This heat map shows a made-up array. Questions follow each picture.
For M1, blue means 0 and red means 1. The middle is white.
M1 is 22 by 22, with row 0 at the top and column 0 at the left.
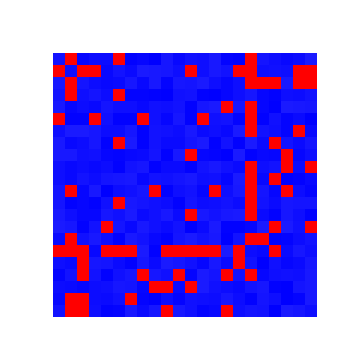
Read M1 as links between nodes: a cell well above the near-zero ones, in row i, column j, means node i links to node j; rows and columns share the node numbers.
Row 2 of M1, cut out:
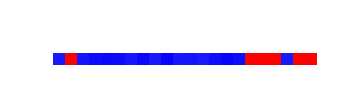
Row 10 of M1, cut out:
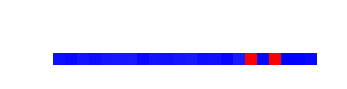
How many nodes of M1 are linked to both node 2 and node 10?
2
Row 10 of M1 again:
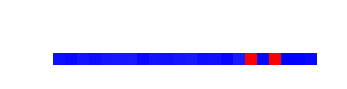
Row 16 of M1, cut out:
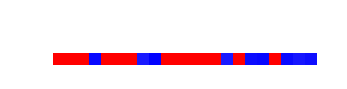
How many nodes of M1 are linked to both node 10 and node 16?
1
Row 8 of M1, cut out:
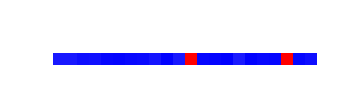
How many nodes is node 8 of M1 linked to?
2
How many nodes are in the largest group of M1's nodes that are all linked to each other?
3
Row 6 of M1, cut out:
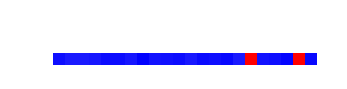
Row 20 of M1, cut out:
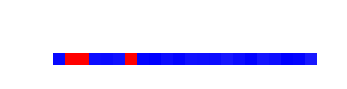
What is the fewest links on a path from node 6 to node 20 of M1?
1
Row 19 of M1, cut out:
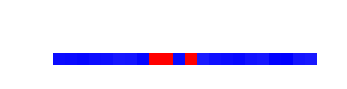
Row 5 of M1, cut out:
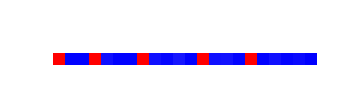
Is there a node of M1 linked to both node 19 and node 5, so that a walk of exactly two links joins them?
no
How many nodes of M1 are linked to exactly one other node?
0
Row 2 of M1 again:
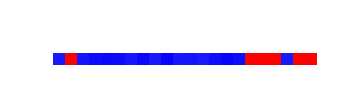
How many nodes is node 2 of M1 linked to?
6
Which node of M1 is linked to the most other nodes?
node 16
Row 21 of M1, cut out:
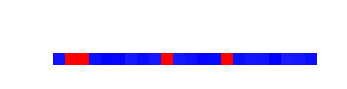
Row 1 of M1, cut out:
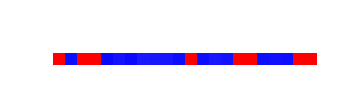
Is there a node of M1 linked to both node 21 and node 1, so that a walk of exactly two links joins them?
yes
